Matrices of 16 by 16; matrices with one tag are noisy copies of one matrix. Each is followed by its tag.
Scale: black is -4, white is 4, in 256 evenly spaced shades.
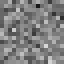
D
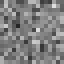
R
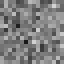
R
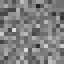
D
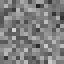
D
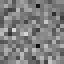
D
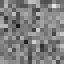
R
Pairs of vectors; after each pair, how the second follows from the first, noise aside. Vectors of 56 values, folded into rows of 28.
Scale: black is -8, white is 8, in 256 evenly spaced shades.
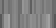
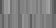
wrapped around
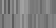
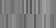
wrapped around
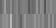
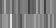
scaled up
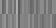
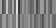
scaled up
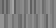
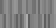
wrapped around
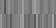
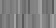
wrapped around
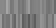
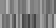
scaled up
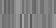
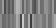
scaled up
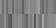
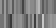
scaled up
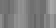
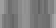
wrapped around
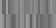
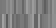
wrapped around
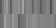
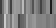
scaled up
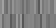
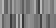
scaled up
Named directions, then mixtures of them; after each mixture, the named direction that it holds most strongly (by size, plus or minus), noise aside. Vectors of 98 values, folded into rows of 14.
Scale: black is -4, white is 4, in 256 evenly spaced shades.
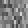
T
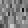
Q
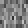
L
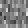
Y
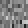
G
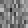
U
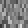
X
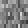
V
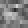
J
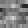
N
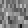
X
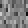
Y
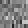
G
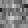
N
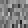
G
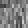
T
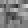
J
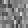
T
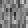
U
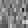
Q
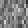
L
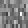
T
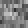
J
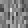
U
